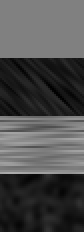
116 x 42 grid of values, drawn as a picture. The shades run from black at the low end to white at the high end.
It is made of 4 by 1 panels. Panel 1,1: middling, flat. Panel 2,1: very low, slanting down to the right, faint in contrast. Panel 3,1: middling, streaked across. Panel 4,1: very low, blotchy, faint in contrast.
